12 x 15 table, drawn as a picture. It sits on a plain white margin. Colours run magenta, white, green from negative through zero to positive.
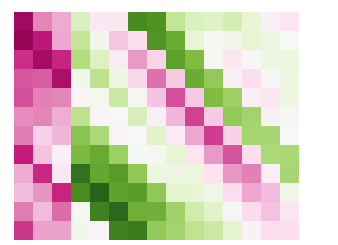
The right part is higher, past a seam about 20% of the way across. The ninth with the lowest average is the top left. Streaks slant down to the right.
